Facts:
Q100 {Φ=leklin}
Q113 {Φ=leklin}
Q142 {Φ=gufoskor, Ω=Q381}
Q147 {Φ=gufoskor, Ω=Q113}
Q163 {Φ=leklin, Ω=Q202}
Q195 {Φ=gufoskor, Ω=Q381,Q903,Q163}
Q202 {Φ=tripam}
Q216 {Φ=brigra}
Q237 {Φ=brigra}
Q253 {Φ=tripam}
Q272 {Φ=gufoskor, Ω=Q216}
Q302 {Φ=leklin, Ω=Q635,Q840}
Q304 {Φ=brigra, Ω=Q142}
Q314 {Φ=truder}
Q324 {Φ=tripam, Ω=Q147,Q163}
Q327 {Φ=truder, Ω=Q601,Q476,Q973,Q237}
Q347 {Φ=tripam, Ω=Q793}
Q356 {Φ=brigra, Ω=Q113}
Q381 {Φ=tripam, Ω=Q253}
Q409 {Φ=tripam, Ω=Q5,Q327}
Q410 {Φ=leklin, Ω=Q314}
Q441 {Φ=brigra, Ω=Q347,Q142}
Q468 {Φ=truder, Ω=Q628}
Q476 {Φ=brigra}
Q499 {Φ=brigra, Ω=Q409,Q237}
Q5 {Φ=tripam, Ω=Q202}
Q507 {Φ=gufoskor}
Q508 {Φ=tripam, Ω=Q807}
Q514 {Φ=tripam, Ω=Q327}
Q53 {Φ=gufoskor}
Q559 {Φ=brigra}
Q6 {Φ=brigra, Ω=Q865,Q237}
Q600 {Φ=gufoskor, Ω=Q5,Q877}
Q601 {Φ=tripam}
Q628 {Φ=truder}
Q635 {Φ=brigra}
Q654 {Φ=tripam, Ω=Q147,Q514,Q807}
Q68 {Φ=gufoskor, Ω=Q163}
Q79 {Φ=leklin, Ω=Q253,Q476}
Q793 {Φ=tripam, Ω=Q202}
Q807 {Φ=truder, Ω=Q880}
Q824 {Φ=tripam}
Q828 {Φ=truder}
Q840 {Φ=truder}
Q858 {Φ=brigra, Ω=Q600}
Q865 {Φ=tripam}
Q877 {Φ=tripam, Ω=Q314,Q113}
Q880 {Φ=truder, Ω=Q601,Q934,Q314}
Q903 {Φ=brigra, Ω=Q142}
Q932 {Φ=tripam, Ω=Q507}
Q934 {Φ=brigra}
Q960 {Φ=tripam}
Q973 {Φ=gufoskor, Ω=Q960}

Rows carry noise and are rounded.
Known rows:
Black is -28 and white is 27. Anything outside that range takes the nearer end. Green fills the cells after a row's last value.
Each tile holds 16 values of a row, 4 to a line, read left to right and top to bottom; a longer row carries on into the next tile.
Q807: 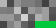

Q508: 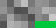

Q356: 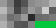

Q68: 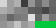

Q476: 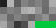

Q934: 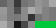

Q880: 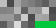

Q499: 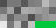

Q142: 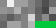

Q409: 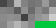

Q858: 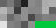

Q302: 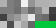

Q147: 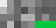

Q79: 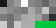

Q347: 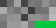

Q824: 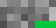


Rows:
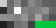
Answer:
Q628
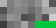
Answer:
Q932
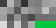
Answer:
Q441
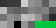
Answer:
Q113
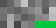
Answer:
Q601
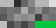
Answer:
Q635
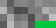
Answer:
Q877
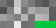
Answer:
Q327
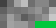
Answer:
Q514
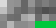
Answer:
Q600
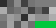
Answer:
Q202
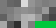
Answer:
Q100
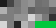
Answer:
Q163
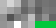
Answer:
Q195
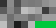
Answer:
Q237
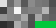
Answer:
Q468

